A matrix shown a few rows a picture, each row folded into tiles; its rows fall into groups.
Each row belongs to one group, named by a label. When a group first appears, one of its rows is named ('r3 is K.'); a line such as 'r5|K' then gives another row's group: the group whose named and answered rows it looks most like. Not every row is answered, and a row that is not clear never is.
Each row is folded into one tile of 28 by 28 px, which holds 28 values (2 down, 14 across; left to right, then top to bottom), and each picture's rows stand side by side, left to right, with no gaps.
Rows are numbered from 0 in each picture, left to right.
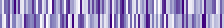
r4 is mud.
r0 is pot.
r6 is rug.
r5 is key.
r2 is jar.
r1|jar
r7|pot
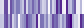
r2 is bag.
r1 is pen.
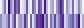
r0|pot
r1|mud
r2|key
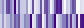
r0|rug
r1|mud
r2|bag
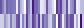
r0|rug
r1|bag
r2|bag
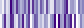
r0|mud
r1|pot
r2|pen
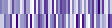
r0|jar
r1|mud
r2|key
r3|pot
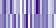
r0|pen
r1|rug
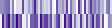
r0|key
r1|key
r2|pen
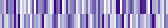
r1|pot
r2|bag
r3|rug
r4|jar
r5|bag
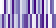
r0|mud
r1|pen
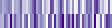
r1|key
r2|key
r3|jar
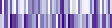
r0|bag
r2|key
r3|mud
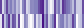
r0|pen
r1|rug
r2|rug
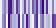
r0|mud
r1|pot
